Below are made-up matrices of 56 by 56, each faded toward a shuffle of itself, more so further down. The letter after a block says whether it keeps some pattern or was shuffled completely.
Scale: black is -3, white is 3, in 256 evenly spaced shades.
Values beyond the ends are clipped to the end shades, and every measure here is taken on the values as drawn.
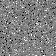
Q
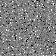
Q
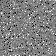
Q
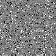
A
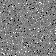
Q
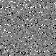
A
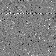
A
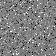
Q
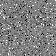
A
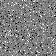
Q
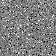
Q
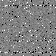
A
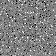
Q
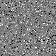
A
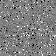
A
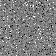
Q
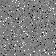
Q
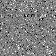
A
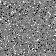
Q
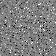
Q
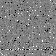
A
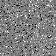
A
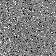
Q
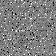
A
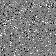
A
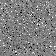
Q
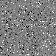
A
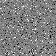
A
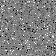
A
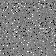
A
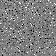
Q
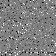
A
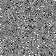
Q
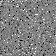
Q
